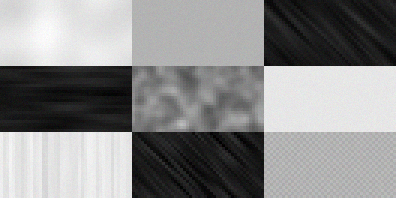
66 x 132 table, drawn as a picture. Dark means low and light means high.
The table splits into 3 rows of 3 panels. Panel 1,1: very high, smooth, faint in contrast. Panel 1,2: high, flat. Panel 1,3: very low, slanting down to the right, faint in contrast. Panel 2,1: very low, streaked across, faint in contrast. Panel 2,2: middling, blotchy. Panel 2,3: very high, flat. Panel 3,1: very high, streaked downward, faint in contrast. Panel 3,2: very low, slanting down to the right, faint in contrast. Panel 3,3: high, checkered, faint in contrast.
